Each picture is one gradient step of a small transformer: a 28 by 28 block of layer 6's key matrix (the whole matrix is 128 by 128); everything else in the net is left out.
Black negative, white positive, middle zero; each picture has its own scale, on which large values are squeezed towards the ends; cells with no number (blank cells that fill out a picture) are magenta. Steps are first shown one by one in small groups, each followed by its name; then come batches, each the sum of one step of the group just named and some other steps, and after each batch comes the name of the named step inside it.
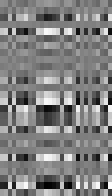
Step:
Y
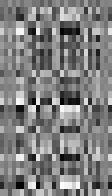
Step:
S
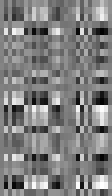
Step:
S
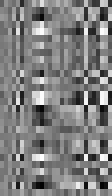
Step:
S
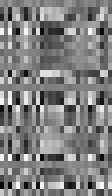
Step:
Y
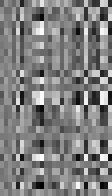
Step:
S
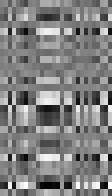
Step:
Y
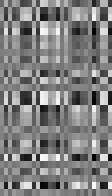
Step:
S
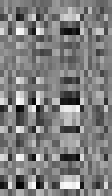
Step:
S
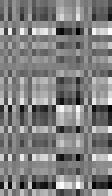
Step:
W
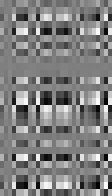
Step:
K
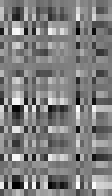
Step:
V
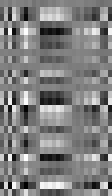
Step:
W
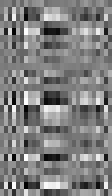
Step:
K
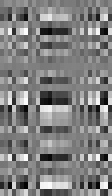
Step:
K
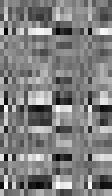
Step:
W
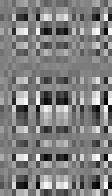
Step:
K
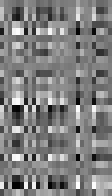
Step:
V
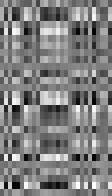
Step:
V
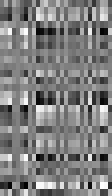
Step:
W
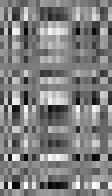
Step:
V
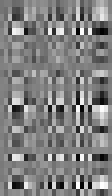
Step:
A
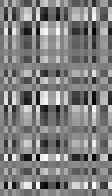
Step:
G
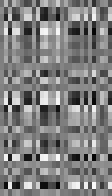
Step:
G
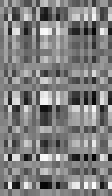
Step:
G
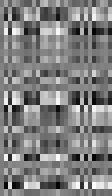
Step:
G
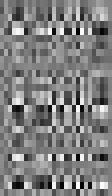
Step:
A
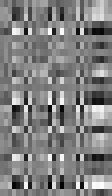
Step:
A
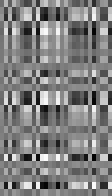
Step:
G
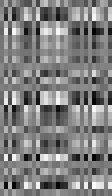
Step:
G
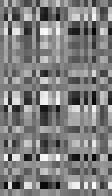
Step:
G
